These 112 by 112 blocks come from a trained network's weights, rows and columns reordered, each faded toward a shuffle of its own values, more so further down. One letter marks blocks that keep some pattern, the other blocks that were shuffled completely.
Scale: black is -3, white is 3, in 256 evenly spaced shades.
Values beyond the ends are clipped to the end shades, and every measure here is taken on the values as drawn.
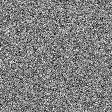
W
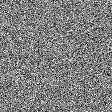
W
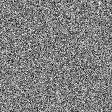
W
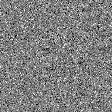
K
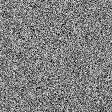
W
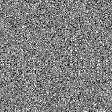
K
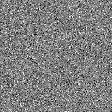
K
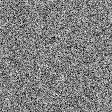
W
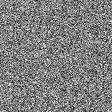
K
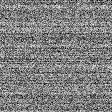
K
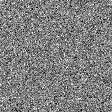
W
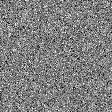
W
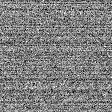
K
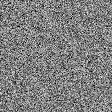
W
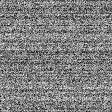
K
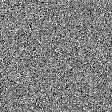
W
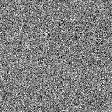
K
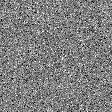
W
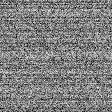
K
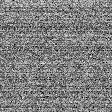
K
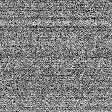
K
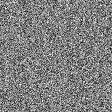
K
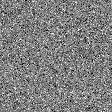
W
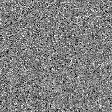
K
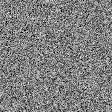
W
